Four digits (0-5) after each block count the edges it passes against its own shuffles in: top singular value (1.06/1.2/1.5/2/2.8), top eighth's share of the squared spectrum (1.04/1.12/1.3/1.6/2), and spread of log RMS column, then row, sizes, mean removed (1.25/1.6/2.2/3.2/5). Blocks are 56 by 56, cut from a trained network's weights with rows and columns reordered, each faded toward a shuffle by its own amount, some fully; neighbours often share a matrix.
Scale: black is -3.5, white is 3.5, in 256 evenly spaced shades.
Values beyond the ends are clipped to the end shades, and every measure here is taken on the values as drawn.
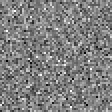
1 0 0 0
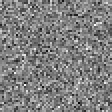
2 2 0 0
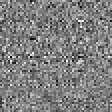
3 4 1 3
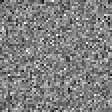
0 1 0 0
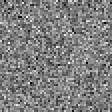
0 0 0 0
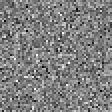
0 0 0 0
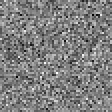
2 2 0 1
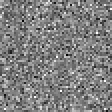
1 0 0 0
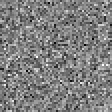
2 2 0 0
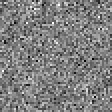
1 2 0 0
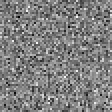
1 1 0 0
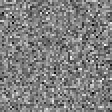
2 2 0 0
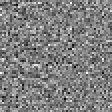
3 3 1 2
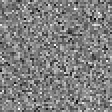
0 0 1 0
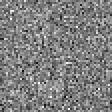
1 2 0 0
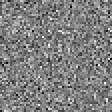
2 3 1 1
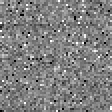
0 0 0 0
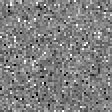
0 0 0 0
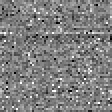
2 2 1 0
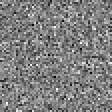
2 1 0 0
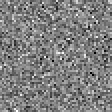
1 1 0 0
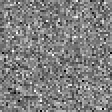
0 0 0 0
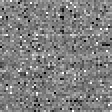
2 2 1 0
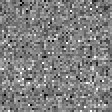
1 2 1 1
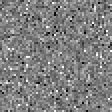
0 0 0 0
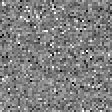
0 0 0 0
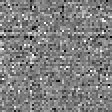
2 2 1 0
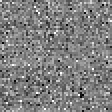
1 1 1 0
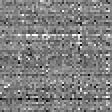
3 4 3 2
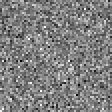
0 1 0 0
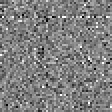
2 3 1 1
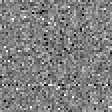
2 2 0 1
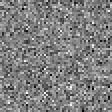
2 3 1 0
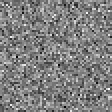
1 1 0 0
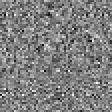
3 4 0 2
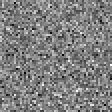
2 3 0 1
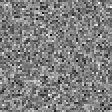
2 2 0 1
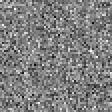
0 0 0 0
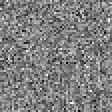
1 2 0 0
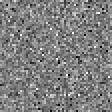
1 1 0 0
